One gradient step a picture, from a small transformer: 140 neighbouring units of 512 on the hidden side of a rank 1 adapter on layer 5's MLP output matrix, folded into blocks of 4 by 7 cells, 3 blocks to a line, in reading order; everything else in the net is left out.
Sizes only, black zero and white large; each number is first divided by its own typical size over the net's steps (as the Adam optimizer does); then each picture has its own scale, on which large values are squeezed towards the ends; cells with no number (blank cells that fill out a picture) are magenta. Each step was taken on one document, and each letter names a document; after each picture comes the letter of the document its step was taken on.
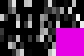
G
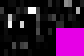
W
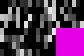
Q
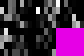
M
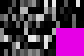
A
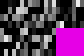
A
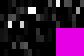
W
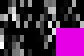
Q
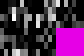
M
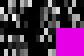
M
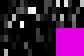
W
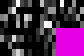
Q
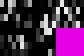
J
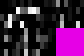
W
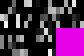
G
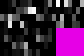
W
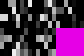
M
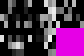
G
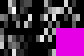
M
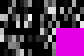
Q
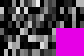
A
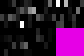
W
